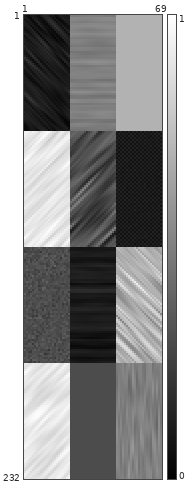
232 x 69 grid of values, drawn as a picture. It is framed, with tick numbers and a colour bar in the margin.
The table splits into 4 rows of 3 panels. Panel 1,1: very low, slanting down to the right, faint in contrast. Panel 1,2: middling, streaked across, faint in contrast. Panel 1,3: high, flat. Panel 2,1: very high, slanting up to the right, faint in contrast. Panel 2,2: low, slanting up to the right. Panel 2,3: very low, checkered, faint in contrast. Panel 3,1: low, fine-grained, faint in contrast. Panel 3,2: very low, streaked across, faint in contrast. Panel 3,3: high, slanting down to the right. Panel 4,1: very high, slanting up to the right, faint in contrast. Panel 4,2: low, flat. Panel 4,3: middling, streaked downward, faint in contrast.
